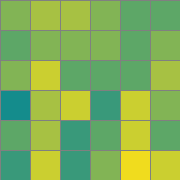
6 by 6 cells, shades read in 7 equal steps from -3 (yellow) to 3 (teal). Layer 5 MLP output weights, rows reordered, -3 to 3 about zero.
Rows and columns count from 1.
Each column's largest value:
3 0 2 2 1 1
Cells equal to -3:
1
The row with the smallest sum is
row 6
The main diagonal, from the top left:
0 0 1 2 -2 -2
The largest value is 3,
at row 4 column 1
